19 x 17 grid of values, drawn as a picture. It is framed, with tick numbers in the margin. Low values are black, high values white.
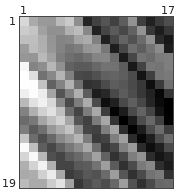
The top left is the smoothest part. The middle left is the ninth with the highest average. The field climbs toward the left. The middle right is the ninth with the lowest average.
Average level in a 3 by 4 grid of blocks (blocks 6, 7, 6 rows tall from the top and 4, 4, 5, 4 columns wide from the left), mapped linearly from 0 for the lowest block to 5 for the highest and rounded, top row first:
5311 / 5310 / 5221
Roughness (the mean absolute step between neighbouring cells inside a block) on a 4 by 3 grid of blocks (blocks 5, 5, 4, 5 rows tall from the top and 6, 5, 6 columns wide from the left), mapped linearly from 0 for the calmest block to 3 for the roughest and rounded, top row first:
022 | 211 | 232 | 212
